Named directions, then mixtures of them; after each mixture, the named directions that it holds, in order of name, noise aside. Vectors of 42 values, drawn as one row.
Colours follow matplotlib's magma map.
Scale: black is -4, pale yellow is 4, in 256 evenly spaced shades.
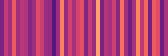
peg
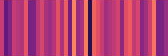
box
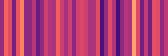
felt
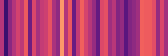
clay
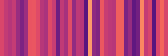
box, felt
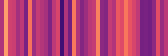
clay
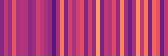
peg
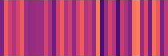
felt, peg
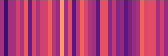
clay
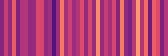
peg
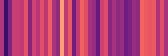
clay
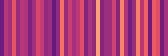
peg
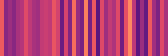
box, peg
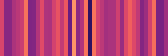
box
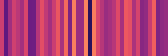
box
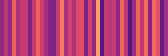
peg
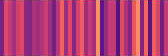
felt, peg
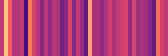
box, clay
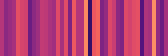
box, felt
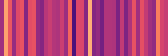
box, felt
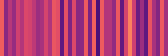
box, peg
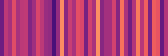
peg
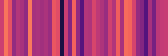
clay, peg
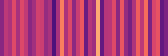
peg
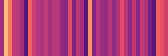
box, clay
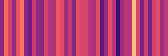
felt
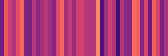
felt, peg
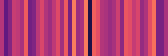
box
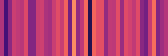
box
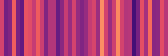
felt
